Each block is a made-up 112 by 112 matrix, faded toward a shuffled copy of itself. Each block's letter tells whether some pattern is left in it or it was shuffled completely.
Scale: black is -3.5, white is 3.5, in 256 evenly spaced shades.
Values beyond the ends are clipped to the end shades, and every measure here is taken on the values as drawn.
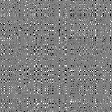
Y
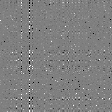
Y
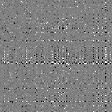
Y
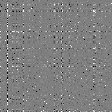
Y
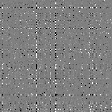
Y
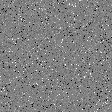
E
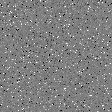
E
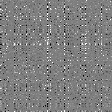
Y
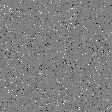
E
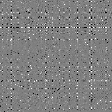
Y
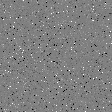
E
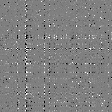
Y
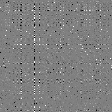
Y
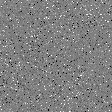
E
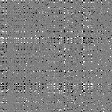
Y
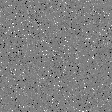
E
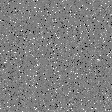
E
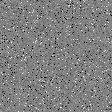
E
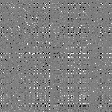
Y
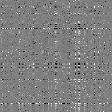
Y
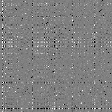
Y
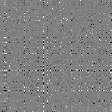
Y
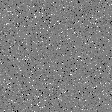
E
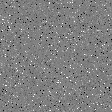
E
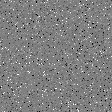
E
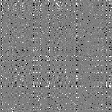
Y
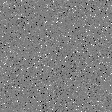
E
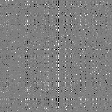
Y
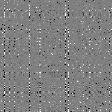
Y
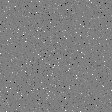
E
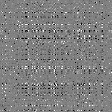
Y
